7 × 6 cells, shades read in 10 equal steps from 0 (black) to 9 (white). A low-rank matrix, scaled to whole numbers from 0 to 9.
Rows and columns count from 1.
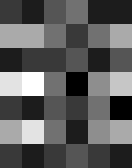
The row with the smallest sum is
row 7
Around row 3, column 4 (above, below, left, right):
2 0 2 1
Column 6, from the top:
1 6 3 7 0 6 1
